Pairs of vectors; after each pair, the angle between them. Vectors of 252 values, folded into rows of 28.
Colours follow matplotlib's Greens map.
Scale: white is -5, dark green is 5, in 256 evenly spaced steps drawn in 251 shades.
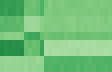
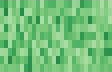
orthogonal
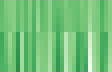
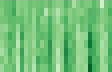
nearly opposite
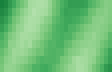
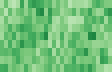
partly opposed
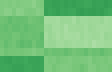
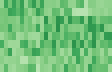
partly opposed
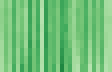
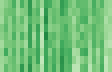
nearly parallel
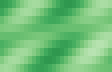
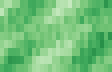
nearly opposite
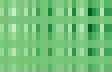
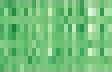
nearly opposite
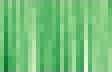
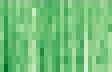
nearly parallel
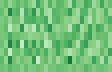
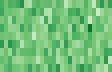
partly aligned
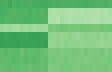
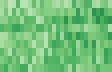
partly opposed
